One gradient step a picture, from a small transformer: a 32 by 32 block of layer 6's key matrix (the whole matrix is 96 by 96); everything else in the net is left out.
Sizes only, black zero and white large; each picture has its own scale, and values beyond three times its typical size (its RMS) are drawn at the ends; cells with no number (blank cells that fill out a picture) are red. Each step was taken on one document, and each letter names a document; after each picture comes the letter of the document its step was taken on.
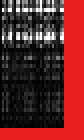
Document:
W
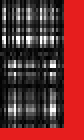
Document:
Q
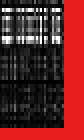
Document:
W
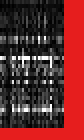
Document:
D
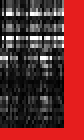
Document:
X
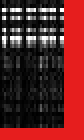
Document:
W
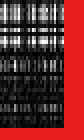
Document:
Q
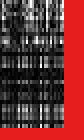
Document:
Q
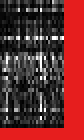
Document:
X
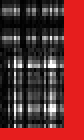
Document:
Q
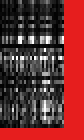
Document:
D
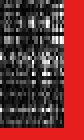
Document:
D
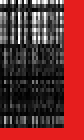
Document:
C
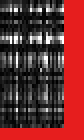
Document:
X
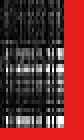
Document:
C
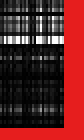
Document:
D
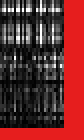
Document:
W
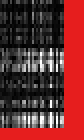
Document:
C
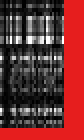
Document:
D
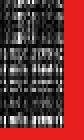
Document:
C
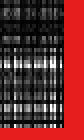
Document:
Q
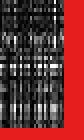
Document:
Q
